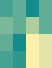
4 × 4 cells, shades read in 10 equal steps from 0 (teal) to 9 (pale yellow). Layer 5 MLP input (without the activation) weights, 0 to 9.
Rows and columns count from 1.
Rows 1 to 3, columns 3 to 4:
0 3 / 6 3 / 9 8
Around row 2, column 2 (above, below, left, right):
3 0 4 6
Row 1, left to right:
2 3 0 3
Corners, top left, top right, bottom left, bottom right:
2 3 2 8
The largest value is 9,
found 2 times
